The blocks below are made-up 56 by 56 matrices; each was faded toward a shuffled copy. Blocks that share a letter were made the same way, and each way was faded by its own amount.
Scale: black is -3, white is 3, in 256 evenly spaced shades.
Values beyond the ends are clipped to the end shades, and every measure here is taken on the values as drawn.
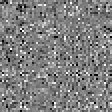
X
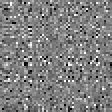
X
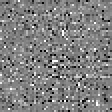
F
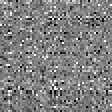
X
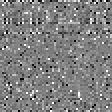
F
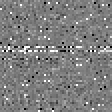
F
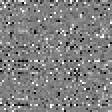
F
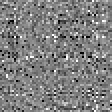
X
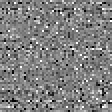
F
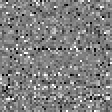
F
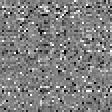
F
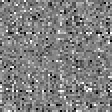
F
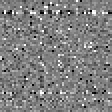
F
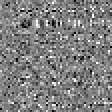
X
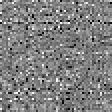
X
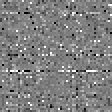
F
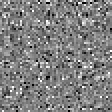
X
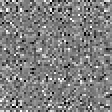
X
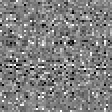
X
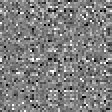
X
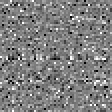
F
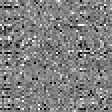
X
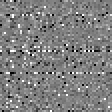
F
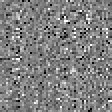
X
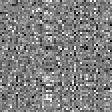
X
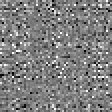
X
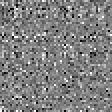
X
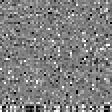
F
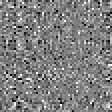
X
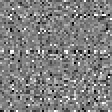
X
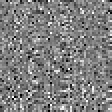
X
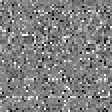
F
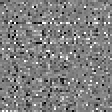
F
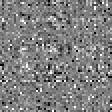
F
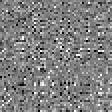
X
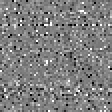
F
